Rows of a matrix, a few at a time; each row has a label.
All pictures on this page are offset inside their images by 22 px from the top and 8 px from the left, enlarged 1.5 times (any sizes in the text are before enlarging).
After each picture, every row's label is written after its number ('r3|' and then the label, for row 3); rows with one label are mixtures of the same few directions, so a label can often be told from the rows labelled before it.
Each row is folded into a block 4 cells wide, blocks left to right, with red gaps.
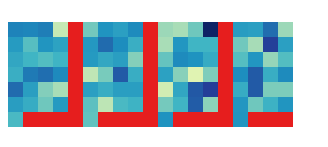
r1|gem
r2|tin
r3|gem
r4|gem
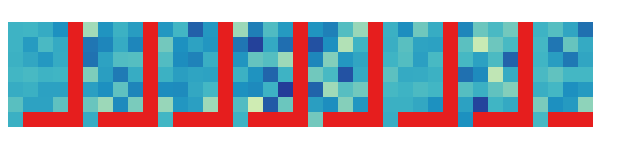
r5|gem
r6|tin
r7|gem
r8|tin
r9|gem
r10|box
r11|tin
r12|gem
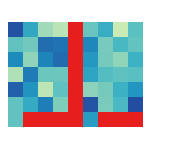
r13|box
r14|gem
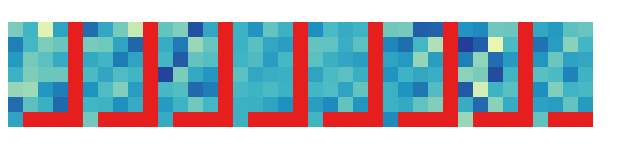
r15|gem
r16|box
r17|box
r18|box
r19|tin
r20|box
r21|gem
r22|gem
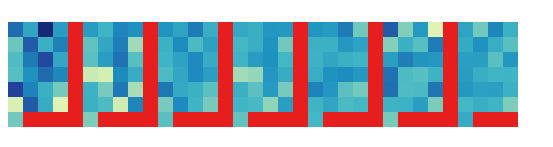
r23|gem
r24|tin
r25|gem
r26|tin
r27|gem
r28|box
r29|box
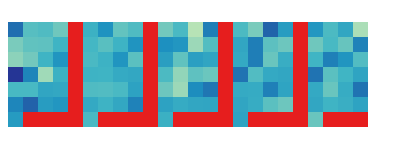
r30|tin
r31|box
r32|gem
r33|box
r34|box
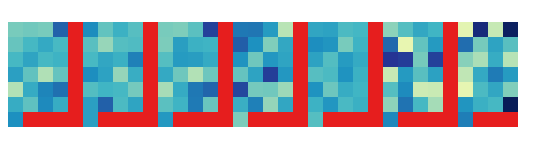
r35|gem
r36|tin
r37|gem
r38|gem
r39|gem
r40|tin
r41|box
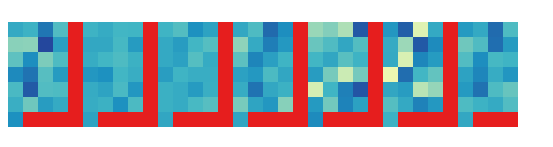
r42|gem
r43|tin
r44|box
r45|gem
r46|gem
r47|box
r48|gem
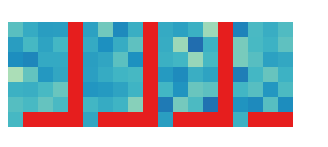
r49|tin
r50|box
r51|gem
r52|tin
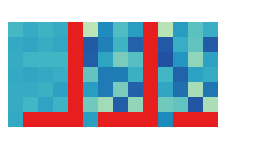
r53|tin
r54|tin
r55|tin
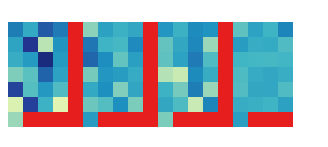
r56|gem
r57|tin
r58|tin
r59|box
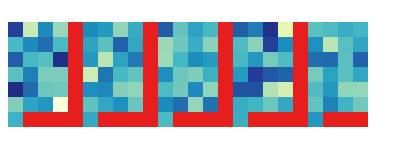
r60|box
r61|box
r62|tin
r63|gem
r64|tin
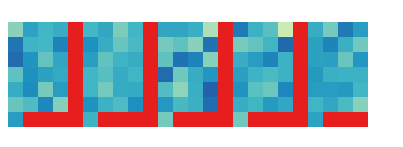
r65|tin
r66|gem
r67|box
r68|box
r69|box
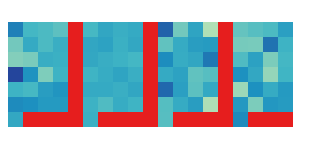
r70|tin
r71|tin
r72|box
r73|gem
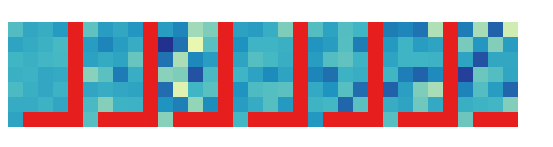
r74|box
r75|tin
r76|gem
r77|gem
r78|tin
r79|gem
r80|box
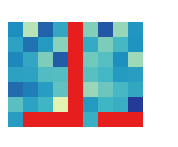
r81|box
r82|box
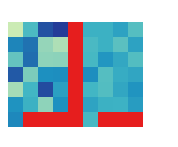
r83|box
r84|box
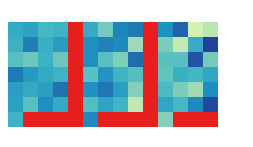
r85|tin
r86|box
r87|box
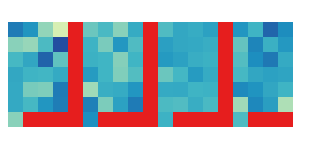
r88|box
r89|gem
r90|tin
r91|gem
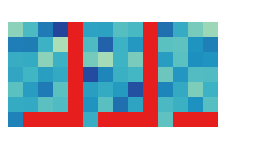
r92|box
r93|tin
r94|box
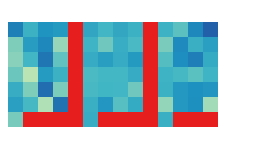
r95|tin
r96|tin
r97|gem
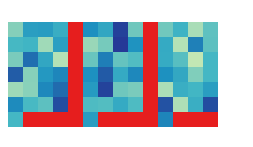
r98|box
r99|gem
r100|gem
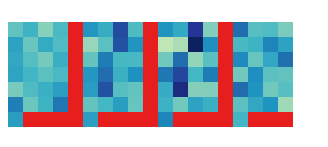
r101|gem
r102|gem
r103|gem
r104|box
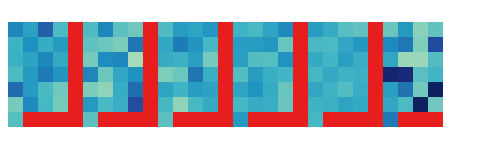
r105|gem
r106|box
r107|tin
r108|box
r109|box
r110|tin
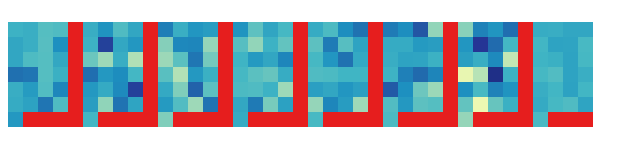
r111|tin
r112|tin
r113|tin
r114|tin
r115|gem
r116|gem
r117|tin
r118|tin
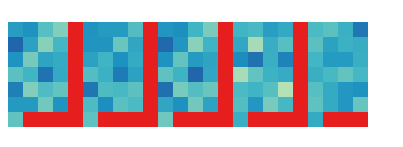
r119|gem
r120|gem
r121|gem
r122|tin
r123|gem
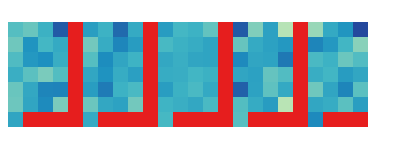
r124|gem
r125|gem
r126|box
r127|box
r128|box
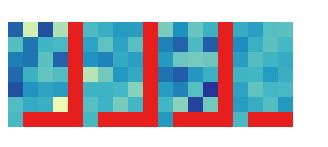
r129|box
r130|tin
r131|tin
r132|gem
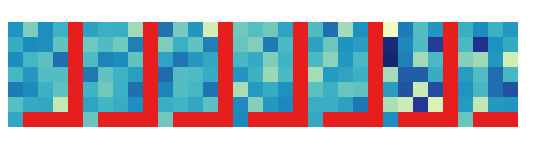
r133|box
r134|box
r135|box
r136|gem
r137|box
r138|tin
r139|tin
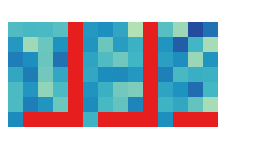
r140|tin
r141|gem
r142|box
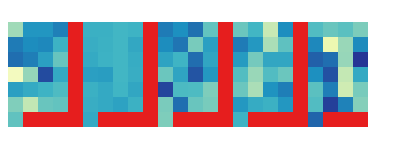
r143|tin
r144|tin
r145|gem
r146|gem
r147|tin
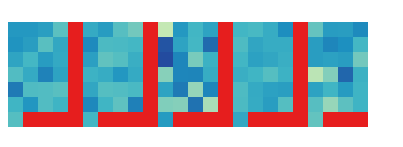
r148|gem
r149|gem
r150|tin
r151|gem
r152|tin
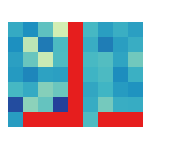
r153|gem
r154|tin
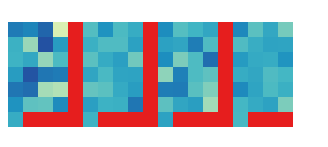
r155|gem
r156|box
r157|box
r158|box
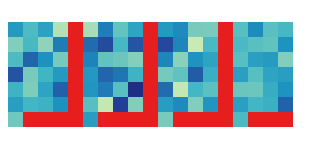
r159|box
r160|tin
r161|gem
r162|box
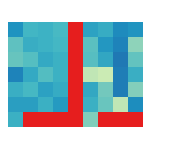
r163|tin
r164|tin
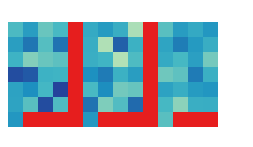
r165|tin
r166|gem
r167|tin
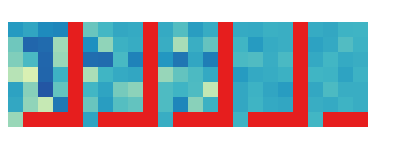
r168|tin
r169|tin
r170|tin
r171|tin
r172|gem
